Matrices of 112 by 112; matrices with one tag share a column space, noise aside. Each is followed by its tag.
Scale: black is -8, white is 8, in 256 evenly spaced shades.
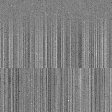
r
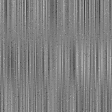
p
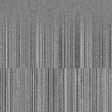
r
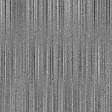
p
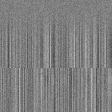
r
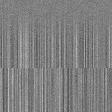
r
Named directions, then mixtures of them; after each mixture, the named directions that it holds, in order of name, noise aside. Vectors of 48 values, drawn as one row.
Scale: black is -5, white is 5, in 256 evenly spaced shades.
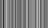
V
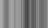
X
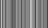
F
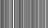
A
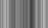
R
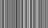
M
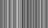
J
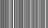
A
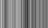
F, X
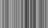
M, X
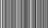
F, X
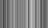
R, V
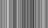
J, R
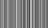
F, M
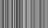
A, J, M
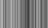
V, X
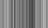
A, R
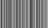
F, V, X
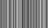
J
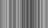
J, R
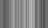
R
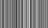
M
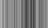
M, R, X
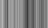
X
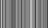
F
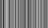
J, V
